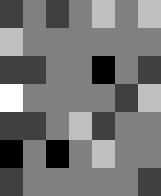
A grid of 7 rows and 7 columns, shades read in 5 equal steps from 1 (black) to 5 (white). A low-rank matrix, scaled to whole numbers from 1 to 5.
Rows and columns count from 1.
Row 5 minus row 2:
-2 -1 0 1 -1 0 0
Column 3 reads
2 3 3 3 3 1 3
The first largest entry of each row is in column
5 1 3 1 4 5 2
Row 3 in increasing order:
1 2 2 2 3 3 3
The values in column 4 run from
3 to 4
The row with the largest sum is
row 4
